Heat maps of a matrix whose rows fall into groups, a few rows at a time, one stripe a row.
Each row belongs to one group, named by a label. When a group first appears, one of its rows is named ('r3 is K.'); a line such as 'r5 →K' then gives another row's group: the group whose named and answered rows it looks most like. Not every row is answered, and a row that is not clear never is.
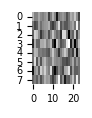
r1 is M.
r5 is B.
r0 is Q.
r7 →M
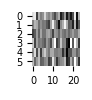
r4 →B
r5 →Q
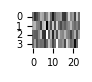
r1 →B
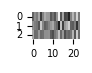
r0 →M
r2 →M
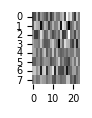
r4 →B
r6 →B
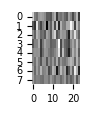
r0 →Q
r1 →B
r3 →M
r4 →M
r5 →B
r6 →Q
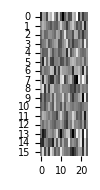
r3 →M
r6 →B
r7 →Q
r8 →B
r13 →M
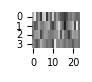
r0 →B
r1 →M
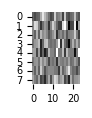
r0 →Q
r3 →M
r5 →Q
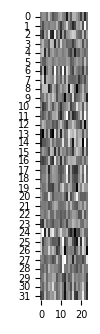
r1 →M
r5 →M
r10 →M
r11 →M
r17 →M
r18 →M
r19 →Q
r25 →Q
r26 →Q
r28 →Q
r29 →Q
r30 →Q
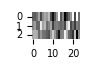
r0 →M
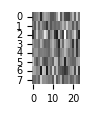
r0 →M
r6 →B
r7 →Q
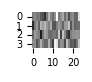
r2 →M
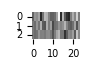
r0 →M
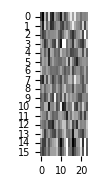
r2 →M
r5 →M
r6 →Q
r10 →Q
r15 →M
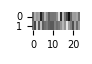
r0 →M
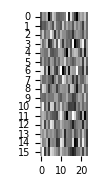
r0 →M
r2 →B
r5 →B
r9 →M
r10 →B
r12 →B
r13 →Q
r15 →B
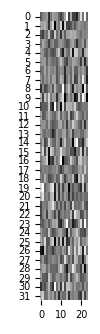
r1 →B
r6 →Q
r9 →Q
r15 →B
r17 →M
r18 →Q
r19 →B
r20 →B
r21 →Q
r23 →M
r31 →B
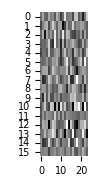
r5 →M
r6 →M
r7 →M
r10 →B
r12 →M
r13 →Q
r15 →Q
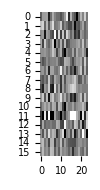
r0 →M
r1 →B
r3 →B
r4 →Q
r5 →M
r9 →B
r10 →Q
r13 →Q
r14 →B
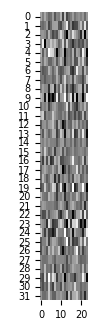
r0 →B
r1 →M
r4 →Q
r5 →Q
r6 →M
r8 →B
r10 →M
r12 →Q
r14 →Q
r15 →B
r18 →B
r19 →Q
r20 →Q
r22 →M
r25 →M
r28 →B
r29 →Q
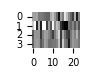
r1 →B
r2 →M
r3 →M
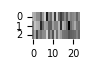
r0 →B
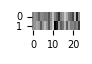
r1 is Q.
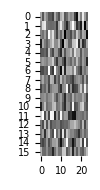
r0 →Q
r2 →Q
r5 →Q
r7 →B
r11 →B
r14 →M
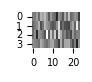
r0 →Q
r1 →M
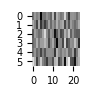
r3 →Q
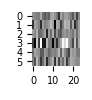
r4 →M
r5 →B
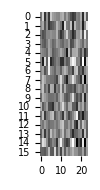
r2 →M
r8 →B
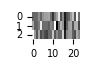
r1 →Q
